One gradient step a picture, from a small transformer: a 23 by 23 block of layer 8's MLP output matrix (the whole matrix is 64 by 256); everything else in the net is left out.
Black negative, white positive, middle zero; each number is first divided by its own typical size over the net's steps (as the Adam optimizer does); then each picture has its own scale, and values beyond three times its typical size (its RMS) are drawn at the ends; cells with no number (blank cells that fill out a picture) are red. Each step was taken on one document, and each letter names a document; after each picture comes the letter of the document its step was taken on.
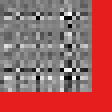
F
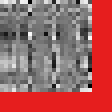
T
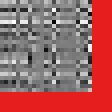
T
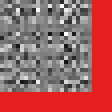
F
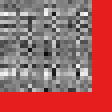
T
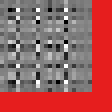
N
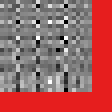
N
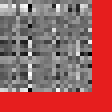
T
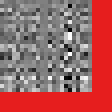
F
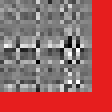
F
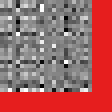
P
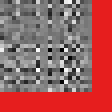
F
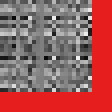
T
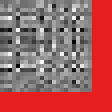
P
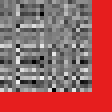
P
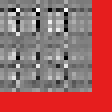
N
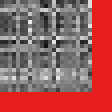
T
